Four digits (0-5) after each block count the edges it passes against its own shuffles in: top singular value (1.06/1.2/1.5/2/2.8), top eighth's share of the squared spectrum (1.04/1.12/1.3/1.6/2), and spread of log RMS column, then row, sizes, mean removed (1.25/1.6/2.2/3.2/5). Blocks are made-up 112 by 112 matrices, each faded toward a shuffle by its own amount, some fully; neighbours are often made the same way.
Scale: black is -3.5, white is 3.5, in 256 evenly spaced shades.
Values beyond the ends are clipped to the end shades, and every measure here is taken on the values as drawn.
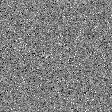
0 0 0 0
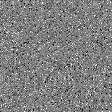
3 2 0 1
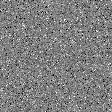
0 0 0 0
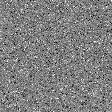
2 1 0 0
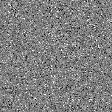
3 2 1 0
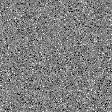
3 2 1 1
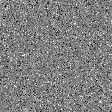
3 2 0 1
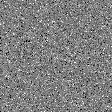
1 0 0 0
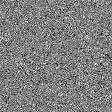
2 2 0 1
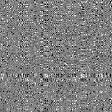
5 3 3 3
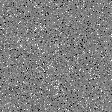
2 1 0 0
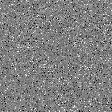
3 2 0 1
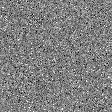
0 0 0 0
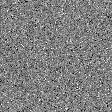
0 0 0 0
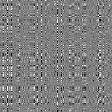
5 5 4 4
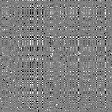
5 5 4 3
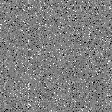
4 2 1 0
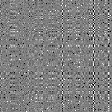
5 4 3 3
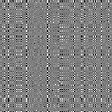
5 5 4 4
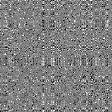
5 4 3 3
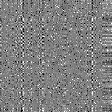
5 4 3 2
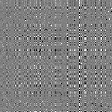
5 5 4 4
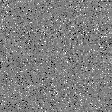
3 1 0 0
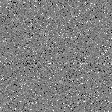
3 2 0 0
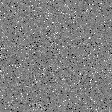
2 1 0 0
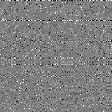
5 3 2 2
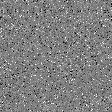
2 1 0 0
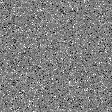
1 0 0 0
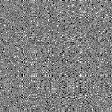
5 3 2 2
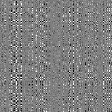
5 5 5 3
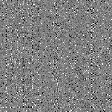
4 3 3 1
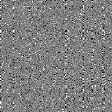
4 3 3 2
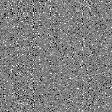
4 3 2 1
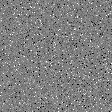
0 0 0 0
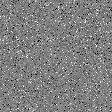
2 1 0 0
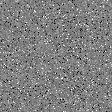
1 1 0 0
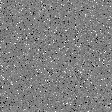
1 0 0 0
